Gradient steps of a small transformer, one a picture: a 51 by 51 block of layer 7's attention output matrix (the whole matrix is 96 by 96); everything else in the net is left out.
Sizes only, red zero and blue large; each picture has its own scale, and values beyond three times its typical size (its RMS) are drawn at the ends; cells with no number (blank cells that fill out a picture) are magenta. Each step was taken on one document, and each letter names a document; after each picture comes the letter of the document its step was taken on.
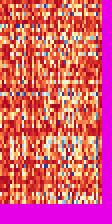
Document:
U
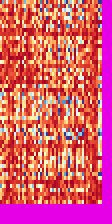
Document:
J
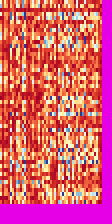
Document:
U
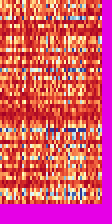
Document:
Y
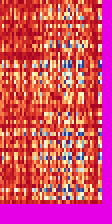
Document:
J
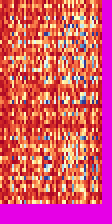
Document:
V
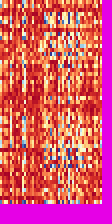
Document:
U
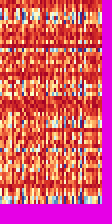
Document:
Y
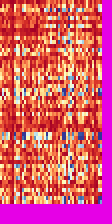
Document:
J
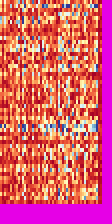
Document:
U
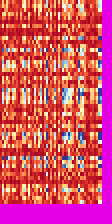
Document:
J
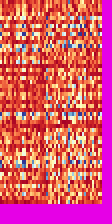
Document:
Y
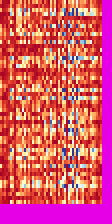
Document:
V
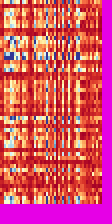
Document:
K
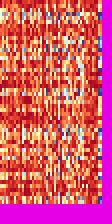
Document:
J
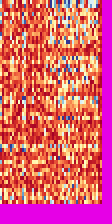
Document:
U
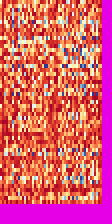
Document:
V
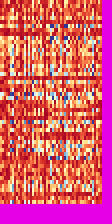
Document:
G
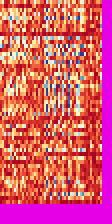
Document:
K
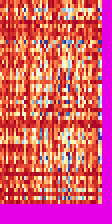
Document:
J
